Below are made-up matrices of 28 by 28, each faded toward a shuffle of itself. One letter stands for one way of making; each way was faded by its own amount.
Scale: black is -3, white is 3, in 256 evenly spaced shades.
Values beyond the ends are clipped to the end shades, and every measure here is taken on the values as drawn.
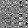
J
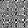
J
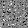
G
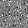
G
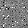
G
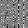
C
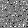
G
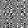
J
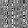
C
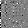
C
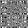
J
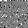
G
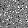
G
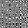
C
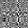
C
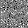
G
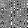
C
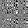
C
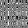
C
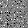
G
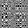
C
